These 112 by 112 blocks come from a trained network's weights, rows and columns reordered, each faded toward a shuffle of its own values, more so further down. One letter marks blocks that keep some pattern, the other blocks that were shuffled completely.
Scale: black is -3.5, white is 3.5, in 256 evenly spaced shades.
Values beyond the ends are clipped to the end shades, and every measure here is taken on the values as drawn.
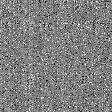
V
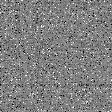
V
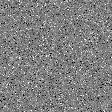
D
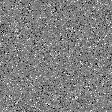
D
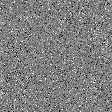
D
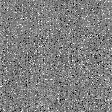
V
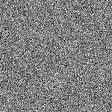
D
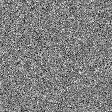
D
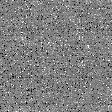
V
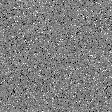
D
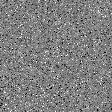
D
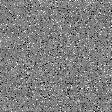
V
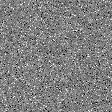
D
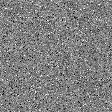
V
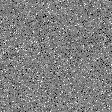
D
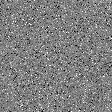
D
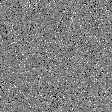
D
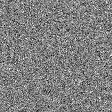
D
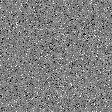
D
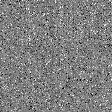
V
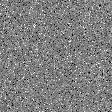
D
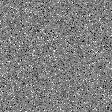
D
